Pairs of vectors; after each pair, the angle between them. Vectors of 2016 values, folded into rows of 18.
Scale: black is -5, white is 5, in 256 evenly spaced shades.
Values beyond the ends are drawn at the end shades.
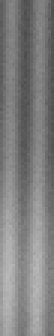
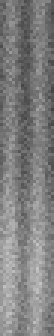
nearly parallel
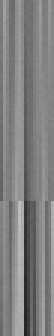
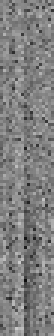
partly aligned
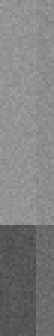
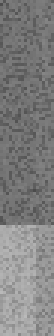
nearly opposite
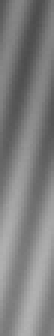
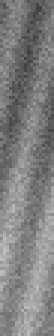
nearly parallel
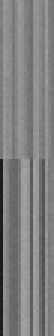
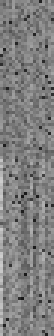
partly opposed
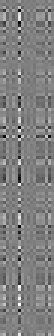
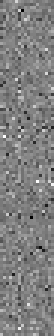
partly opposed
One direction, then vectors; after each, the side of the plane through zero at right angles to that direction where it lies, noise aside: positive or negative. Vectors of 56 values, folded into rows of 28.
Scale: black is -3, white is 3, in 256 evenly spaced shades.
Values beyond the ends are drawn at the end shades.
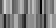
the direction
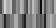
positive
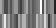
negative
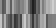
negative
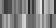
negative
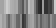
positive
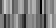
positive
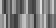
negative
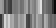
negative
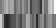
positive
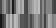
positive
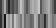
positive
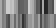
positive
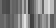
negative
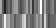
negative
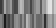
positive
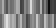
negative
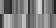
negative
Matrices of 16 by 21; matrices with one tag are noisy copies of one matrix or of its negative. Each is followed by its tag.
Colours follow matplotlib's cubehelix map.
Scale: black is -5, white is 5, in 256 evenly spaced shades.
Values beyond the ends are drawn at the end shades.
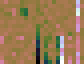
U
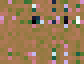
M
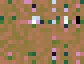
M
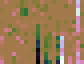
U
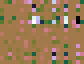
M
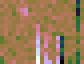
U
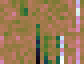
U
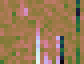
U
